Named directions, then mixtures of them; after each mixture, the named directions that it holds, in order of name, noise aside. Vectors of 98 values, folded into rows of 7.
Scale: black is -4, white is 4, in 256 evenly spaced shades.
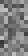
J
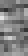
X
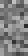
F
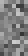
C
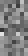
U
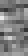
X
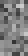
C, J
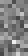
C, F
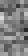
U, X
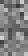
J, U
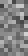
F, J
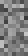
J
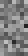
F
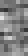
X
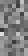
U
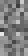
U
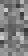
J, U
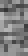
F, X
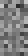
C, F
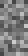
F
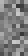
C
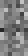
J, U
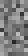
F, U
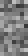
F, X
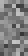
C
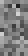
C, U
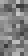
C, X
